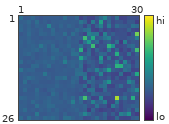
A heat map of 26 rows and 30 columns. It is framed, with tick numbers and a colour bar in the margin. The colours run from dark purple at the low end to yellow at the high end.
Average level on the scale: 30%. Mirror symmetry: none. Histogram: skewed, a long tail of high values. Seam: vertical, 50% of the way across, the left part calmer.
